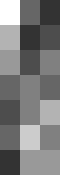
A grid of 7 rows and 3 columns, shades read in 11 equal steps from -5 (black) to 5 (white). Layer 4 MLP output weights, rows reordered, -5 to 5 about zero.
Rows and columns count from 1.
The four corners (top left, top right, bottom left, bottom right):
5 -3 -3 1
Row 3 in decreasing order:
1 0 -2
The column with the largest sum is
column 1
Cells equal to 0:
4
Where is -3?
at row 1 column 3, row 2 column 2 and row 7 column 1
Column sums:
1 -2 -3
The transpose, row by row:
5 2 1 -1 -2 -1 -3 / -1 -3 -2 0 0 3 1 / -3 -2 0 -1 2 0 1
